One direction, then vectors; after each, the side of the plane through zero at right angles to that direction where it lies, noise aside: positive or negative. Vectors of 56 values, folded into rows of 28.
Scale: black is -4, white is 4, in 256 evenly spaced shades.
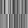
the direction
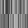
negative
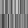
negative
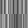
positive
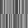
positive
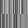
positive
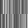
positive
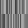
negative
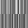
positive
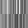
positive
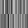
negative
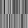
positive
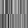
negative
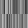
positive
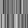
negative
